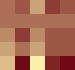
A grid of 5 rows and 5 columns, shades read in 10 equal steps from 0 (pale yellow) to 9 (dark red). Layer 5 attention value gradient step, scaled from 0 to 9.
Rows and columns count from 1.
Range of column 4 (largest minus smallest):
3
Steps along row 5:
up down up up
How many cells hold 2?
1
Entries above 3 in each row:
4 5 5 3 3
